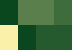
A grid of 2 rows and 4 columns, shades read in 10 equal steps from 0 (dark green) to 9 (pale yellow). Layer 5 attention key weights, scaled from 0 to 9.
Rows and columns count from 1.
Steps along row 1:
up same down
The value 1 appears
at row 2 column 3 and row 2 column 4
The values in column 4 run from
1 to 2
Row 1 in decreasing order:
3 3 2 0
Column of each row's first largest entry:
2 1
